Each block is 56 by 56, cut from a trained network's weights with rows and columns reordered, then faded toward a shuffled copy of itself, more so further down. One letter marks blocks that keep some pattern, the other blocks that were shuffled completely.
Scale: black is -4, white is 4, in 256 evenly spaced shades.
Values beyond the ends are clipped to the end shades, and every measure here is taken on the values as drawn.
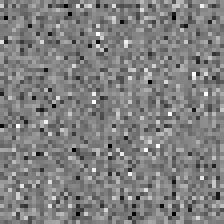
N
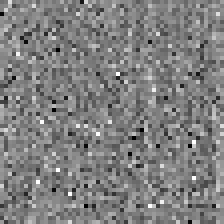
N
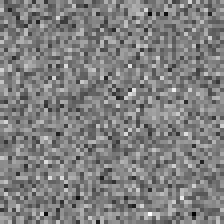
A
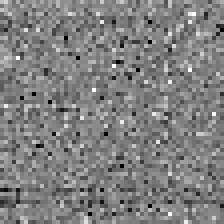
N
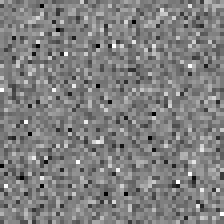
A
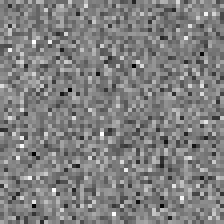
A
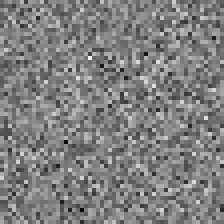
A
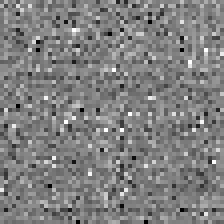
N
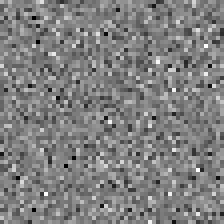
A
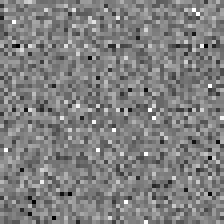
N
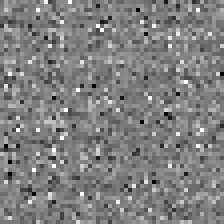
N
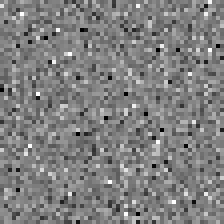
A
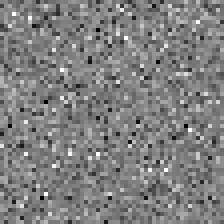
A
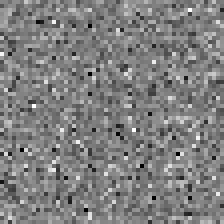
N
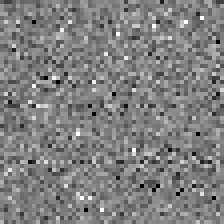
N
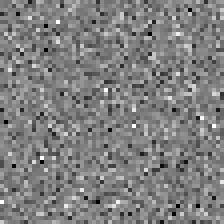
A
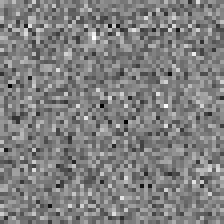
N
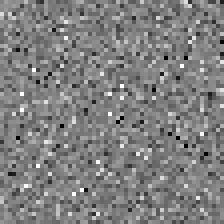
A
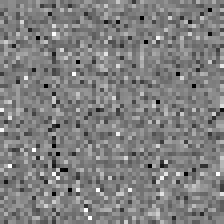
N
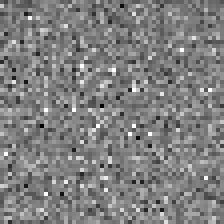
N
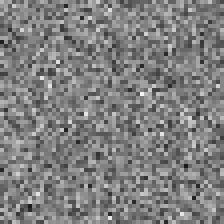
A
